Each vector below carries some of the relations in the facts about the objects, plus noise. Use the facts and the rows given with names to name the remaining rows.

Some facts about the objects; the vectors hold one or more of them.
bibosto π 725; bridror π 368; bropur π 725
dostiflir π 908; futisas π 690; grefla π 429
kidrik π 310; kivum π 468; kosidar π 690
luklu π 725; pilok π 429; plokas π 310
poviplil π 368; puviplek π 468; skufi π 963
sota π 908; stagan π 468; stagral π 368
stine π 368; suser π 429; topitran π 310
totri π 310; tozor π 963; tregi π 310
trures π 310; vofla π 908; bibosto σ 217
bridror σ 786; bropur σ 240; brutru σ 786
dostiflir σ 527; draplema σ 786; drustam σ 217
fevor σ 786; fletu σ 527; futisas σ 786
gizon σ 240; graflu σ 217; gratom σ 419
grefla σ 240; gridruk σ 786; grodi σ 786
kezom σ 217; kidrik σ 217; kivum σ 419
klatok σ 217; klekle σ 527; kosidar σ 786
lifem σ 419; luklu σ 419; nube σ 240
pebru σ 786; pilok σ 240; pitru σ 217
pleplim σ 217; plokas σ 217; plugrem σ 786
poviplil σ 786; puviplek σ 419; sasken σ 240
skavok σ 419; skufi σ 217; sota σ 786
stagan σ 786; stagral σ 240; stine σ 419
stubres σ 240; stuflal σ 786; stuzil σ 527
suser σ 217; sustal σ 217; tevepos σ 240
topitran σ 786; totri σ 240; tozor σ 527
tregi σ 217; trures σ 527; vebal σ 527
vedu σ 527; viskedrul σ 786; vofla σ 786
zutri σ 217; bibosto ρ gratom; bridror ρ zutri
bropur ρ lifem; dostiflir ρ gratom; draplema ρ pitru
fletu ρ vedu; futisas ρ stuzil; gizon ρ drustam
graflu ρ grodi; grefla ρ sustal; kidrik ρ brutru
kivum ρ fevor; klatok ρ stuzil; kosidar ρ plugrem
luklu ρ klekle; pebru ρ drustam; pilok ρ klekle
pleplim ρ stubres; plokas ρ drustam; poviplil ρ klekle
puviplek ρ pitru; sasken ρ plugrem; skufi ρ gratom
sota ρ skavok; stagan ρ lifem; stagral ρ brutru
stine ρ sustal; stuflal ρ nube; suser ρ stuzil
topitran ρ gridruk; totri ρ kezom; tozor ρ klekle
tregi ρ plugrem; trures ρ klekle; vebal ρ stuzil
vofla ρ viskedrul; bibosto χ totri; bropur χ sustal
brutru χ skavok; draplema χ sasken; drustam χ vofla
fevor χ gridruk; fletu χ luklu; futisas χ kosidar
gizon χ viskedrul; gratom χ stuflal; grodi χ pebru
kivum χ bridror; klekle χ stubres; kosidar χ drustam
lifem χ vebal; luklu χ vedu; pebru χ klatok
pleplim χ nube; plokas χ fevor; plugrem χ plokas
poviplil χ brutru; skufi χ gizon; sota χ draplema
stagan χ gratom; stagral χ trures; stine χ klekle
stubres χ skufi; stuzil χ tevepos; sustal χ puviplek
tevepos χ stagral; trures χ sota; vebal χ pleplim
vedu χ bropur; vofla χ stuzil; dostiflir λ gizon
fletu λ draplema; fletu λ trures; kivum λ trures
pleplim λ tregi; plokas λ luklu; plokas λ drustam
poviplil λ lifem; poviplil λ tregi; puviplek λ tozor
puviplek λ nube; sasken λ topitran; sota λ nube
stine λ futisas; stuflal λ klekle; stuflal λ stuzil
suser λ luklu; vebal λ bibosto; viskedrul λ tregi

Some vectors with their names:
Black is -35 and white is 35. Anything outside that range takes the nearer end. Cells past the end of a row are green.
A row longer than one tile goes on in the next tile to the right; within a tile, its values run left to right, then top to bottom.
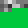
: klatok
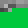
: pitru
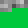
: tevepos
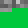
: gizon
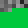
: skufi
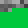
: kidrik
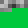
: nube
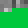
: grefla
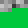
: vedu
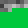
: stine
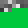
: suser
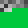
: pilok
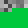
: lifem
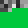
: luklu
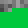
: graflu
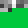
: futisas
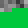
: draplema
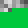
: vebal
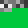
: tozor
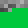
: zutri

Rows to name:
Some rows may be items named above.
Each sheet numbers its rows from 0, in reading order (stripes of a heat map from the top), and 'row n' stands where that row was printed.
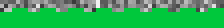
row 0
pilok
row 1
fletu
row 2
draplema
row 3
futisas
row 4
stagral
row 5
fletu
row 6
pleplim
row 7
suser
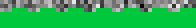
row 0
sasken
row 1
bropur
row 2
tregi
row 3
luklu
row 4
dostiflir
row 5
bibosto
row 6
trures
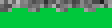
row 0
pleplim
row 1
vofla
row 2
pebru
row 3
sota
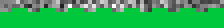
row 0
totri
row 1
kosidar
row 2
poviplil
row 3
klekle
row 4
klekle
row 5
viskedrul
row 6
skufi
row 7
puviplek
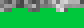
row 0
topitran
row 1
gratom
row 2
stuzil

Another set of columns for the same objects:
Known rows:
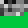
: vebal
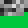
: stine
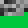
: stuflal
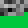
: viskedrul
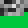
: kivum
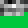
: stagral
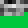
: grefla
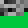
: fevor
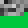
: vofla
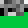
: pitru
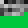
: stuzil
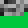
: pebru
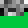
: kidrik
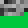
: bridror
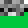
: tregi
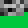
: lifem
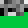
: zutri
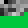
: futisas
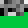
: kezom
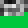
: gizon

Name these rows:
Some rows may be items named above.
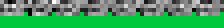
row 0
sasken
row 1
bibosto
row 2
kosidar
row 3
draplema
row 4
poviplil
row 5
pebru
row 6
poviplil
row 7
fletu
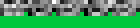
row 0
bropur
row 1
pleplim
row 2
vofla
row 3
suser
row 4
kosidar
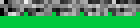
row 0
klatok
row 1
viskedrul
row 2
sota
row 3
klekle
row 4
stuzil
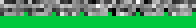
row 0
vedu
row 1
vofla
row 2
dostiflir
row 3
pilok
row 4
bibosto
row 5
luklu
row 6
trures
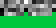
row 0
skufi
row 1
tozor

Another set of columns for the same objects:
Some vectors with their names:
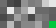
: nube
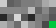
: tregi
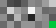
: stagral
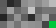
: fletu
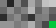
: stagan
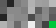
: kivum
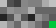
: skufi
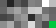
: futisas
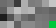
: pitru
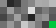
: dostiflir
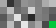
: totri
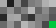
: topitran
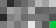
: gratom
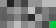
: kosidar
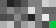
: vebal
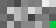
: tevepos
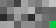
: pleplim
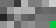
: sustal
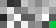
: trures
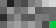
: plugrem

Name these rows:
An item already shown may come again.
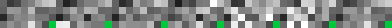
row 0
lifem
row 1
klatok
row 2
vedu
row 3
futisas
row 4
trures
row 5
pilok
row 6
lifem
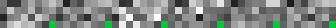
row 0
poviplil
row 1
draplema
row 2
trures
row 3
bropur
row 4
viskedrul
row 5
sota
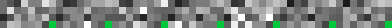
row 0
klekle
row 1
stine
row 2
gizon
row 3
suser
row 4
trures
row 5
pebru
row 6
sota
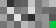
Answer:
sasken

